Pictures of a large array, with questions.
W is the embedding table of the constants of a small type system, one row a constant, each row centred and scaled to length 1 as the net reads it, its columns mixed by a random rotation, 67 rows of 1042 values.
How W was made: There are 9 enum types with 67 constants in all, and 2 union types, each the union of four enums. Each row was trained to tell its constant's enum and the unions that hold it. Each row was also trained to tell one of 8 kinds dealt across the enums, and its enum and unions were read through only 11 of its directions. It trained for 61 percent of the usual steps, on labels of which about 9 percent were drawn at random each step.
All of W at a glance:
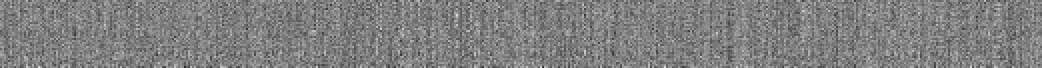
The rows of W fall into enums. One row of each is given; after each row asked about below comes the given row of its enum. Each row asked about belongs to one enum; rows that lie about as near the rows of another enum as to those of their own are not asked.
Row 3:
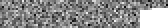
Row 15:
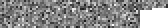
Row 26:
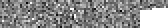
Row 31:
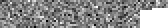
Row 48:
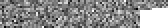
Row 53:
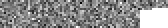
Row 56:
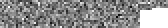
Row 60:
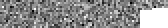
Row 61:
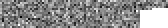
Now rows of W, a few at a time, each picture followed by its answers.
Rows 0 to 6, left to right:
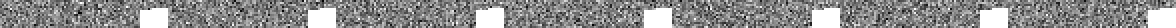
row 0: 56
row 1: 31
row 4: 26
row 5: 56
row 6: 31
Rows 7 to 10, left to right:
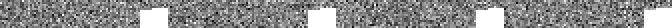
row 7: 53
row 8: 61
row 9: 56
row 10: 3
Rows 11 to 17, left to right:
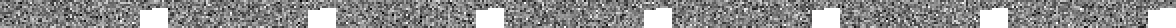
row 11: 26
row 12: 15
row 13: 61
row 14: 56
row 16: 26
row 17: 15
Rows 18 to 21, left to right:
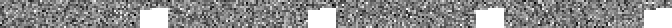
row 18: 3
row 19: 61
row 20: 26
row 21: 56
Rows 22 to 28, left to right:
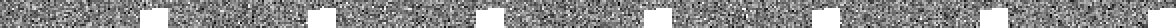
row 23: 61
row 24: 15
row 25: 61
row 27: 3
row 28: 15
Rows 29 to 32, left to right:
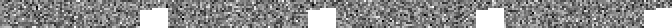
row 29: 26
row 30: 53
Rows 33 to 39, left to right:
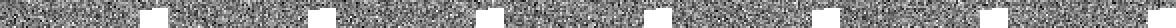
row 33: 53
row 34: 61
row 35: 53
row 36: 60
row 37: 26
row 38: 53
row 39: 31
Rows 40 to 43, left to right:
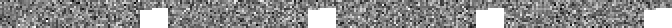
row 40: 26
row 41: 3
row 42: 15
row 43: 31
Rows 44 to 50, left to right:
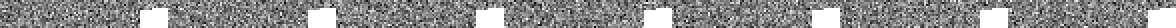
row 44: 60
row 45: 31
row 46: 3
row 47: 56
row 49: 53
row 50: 53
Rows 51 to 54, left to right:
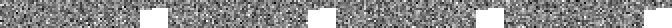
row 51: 3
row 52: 31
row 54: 3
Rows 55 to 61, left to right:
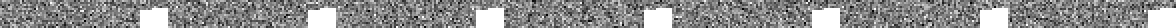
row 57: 31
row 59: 31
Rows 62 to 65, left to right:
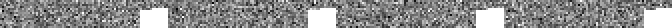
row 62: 61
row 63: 53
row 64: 48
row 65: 61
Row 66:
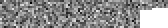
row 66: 48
